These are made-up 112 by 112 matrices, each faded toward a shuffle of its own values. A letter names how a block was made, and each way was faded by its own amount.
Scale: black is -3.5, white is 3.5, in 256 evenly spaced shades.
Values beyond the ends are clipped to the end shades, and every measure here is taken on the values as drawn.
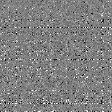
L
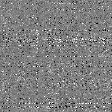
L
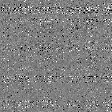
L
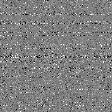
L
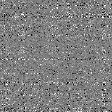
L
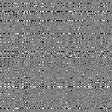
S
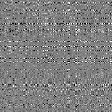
S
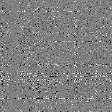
L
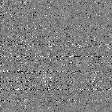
L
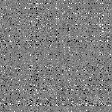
L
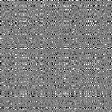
S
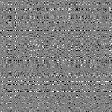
S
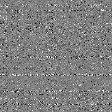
L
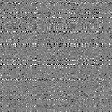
S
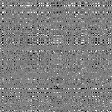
S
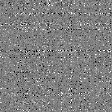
L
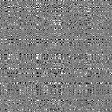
S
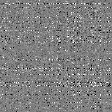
L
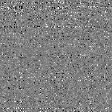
L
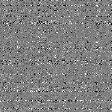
L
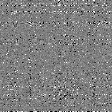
L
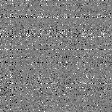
L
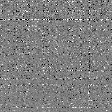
L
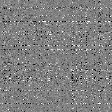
L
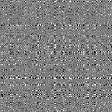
S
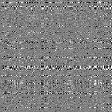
S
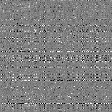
S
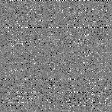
L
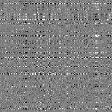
S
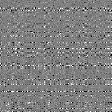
S
